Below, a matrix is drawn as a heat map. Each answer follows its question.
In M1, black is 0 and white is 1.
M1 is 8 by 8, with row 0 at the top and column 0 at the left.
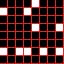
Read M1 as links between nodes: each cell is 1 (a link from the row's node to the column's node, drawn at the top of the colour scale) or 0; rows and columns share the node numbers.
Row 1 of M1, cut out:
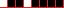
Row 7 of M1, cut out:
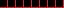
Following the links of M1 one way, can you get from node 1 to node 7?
yes
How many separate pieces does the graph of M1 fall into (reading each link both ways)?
1
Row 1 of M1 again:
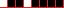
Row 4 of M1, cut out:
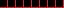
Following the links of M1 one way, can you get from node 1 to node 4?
yes
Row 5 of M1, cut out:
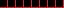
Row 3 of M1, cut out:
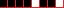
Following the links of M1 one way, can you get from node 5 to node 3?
no
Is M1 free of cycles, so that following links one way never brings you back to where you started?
yes
